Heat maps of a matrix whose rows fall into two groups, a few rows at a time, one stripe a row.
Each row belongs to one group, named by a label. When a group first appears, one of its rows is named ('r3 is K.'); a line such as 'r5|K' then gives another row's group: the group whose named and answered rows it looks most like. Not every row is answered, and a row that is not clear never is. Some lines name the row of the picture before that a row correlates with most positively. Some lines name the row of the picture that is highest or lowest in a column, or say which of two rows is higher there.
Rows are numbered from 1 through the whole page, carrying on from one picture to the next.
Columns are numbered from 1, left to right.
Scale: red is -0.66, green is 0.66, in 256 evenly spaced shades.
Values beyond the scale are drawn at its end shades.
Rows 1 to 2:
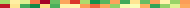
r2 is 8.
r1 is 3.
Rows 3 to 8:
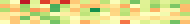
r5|3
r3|3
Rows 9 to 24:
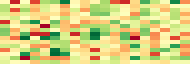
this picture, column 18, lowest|18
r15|3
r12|3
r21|8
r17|3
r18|3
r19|3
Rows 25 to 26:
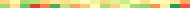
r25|8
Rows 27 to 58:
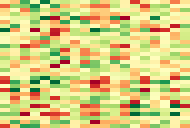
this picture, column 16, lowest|34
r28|8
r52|3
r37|3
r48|8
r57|8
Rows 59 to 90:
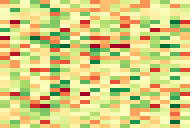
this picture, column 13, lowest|70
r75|8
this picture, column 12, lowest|70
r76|3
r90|8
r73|8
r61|8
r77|8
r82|8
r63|8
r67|8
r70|8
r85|3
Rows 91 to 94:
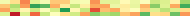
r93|8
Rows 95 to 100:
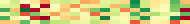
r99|3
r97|3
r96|3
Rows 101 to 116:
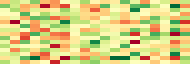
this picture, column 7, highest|106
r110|3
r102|3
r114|3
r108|3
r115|8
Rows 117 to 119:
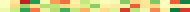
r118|3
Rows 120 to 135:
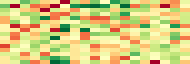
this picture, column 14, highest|133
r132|8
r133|3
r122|3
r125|8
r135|3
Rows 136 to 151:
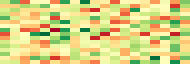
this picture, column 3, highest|137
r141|8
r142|3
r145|8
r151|3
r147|3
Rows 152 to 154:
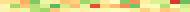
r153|8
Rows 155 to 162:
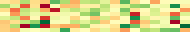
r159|3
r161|3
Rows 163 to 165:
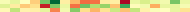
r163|8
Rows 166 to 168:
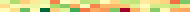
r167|8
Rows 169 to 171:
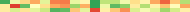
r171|8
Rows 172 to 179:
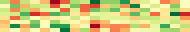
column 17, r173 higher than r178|No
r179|8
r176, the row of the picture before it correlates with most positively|170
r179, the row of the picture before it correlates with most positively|171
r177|8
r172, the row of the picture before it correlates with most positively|170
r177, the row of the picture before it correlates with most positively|171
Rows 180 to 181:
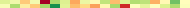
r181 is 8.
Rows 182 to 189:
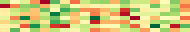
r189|8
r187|8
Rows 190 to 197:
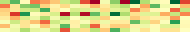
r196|8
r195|3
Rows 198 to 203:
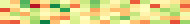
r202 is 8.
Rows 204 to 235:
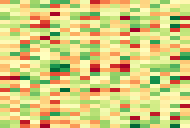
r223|8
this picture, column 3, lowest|234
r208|3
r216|3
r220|8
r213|3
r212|8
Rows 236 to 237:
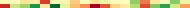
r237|8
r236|3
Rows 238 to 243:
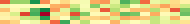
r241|3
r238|8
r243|8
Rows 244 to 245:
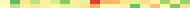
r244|8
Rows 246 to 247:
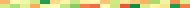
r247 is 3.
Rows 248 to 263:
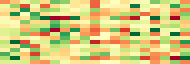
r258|8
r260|8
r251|8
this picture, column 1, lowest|248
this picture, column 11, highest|261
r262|8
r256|3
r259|3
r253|3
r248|8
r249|3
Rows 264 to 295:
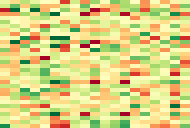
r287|8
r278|3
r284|8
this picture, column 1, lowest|266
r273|3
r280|8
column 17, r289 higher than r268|No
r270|3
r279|3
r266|8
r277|8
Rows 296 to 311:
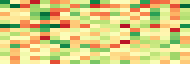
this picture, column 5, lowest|305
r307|8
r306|8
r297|8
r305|3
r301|3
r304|3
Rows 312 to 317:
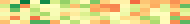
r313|8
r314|8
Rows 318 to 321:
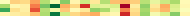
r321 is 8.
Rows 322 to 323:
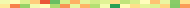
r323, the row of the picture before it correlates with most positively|319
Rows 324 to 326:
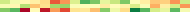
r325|3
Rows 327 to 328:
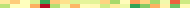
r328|3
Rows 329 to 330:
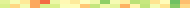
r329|3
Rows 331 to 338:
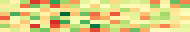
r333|3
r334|8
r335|8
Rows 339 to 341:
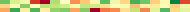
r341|8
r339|3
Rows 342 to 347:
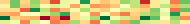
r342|8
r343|8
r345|8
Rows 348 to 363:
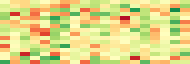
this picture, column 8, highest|351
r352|8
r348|3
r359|8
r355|3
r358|3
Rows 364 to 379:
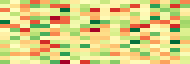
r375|8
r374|3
